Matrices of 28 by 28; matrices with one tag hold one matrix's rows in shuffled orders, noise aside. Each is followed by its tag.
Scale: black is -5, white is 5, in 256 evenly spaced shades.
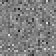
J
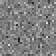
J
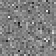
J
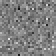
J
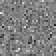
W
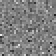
W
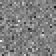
W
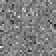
W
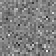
J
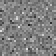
W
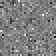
W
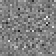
J
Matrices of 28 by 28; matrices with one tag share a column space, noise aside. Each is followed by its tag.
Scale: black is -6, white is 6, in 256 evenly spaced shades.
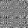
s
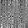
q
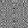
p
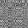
p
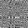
s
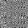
s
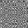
p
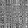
q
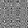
p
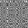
p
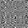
s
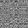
p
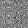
s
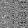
s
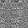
p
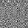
p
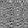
p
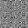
s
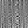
q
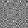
p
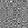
p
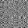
s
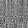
q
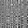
q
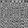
p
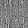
q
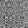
s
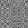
p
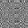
p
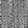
q
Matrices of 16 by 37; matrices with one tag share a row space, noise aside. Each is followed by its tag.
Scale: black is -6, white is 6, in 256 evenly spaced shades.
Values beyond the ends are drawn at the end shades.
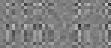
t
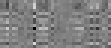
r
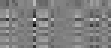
r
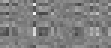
r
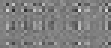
t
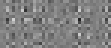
t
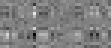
r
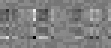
r
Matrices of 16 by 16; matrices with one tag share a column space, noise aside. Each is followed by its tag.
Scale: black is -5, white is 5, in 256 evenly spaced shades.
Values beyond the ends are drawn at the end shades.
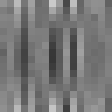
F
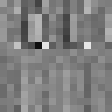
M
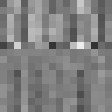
M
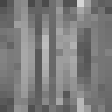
F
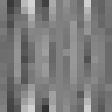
F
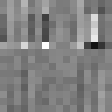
M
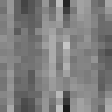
F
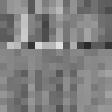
M
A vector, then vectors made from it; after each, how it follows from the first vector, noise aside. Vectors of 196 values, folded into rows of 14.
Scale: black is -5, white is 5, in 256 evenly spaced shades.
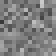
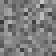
sign-scrambled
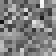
scaled up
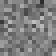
sign-scrambled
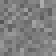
shrunk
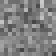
sign-scrambled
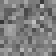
sign-scrambled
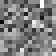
scaled up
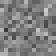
wrapped around
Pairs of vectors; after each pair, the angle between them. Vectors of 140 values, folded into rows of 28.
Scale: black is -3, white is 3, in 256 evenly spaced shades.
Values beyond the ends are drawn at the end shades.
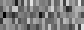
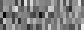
nearly parallel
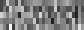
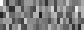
partly opposed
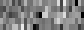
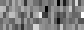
nearly opposite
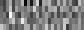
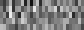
nearly parallel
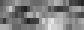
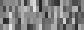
orthogonal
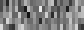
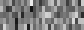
orthogonal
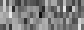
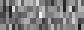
nearly opposite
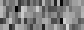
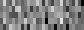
partly opposed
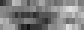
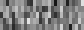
orthogonal
